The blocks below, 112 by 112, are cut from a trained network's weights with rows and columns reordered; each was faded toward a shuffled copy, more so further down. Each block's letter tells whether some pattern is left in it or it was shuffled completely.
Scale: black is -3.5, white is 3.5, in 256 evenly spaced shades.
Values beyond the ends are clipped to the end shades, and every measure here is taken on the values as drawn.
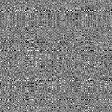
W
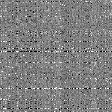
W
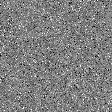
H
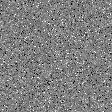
H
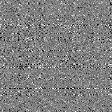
W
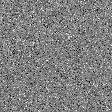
H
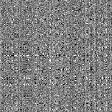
W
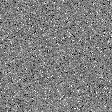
H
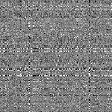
W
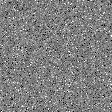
H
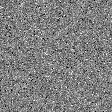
H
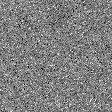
H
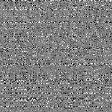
W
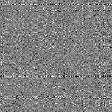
W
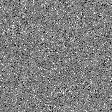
H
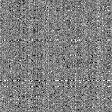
W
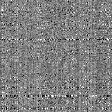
W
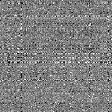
W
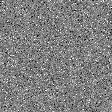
H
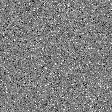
H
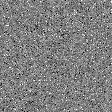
H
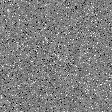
H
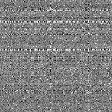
W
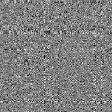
W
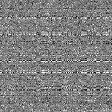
W
